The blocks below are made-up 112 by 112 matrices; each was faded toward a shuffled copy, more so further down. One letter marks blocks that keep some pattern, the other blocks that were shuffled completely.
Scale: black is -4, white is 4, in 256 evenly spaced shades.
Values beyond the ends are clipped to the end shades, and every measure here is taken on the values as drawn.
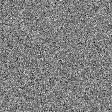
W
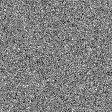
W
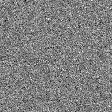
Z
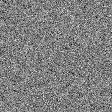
W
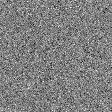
W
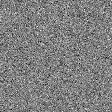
Z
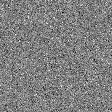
W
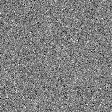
Z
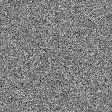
W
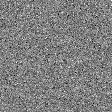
W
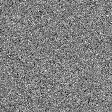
W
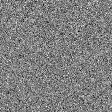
Z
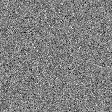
Z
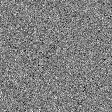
W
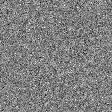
W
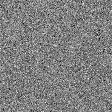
W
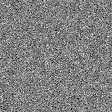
W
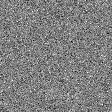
W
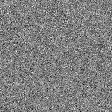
Z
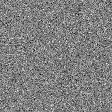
W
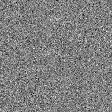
Z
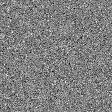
W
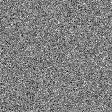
Z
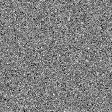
Z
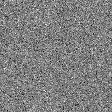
Z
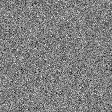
Z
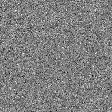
Z
